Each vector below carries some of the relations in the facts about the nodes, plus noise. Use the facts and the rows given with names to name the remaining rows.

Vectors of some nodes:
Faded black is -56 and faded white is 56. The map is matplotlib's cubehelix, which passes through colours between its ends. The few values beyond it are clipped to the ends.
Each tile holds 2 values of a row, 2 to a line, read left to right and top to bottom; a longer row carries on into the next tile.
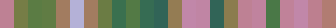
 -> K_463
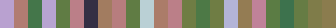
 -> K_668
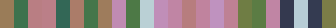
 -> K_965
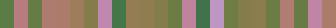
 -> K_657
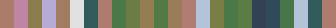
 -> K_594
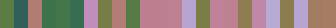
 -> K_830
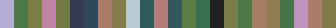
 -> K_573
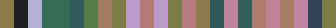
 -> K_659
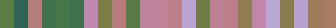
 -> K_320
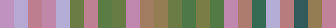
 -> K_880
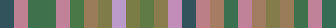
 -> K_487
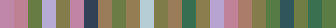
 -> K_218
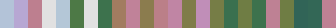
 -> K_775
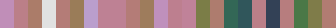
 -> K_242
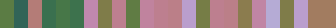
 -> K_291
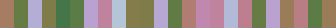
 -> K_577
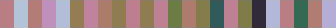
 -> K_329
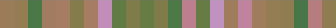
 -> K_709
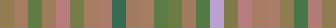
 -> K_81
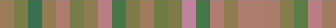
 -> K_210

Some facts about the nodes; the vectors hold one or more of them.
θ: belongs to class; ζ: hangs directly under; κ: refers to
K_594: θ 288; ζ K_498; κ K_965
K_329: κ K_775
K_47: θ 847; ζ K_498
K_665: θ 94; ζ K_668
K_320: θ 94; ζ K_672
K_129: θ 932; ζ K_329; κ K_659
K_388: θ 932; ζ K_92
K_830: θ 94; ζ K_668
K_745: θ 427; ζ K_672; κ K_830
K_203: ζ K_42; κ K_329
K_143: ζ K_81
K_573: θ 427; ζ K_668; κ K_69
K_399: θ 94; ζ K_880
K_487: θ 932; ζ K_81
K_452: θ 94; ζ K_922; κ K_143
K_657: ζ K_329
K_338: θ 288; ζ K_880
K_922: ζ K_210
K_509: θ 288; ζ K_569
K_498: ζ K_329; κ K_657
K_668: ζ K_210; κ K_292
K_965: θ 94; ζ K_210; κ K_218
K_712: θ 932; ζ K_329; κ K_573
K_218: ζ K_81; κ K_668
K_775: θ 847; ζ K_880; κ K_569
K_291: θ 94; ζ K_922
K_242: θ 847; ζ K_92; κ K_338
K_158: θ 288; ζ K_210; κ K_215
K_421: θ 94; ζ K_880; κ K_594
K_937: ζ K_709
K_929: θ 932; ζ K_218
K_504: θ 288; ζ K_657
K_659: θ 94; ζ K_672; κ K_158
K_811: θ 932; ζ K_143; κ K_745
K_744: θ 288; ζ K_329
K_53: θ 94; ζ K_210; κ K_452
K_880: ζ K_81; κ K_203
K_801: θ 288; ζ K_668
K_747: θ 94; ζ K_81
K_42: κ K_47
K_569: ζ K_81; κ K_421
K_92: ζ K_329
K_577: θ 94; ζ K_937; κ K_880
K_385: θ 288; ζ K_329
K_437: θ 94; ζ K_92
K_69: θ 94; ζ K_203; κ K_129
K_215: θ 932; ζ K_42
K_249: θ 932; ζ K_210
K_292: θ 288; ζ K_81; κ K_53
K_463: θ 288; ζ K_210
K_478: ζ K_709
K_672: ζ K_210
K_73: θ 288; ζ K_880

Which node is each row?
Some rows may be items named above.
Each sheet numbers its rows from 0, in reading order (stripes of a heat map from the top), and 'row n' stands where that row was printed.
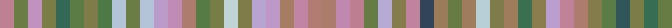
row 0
K_452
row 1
K_218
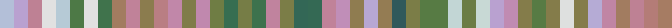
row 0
K_775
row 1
K_53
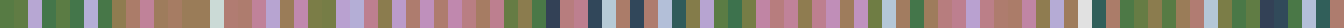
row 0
K_399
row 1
K_203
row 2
K_437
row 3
K_594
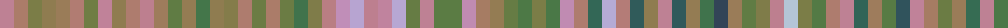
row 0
K_42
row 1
K_880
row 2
K_215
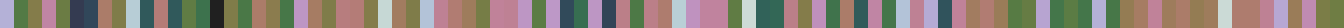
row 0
K_573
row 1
K_47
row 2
K_292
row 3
K_399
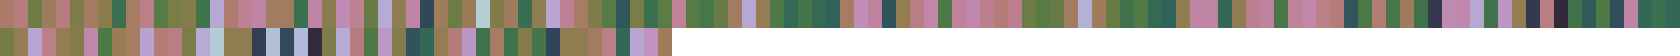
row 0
K_143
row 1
K_218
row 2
K_801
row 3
K_463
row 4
K_129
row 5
K_421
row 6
K_745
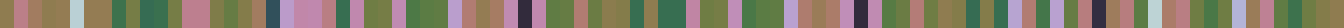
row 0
K_504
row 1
K_811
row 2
K_811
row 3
K_668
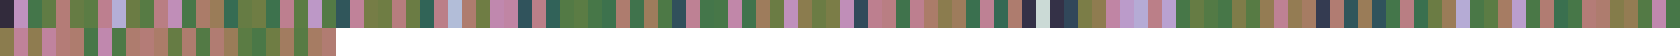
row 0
K_388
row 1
K_712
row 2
K_929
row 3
K_69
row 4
K_249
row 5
K_498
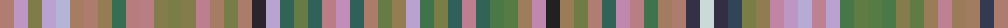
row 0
K_569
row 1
K_158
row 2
K_69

